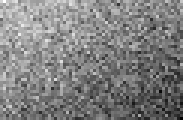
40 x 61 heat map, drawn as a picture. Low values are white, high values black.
Ninth with the highest average: bottom right. Grain: fine. Mirror symmetry: none. Stripes: none. Slope: up to the bottom right. Average level on the scale: 50%. Ninth with the lowest average: top left. Histogram: bell-shaped. Odd rows or columns: none.
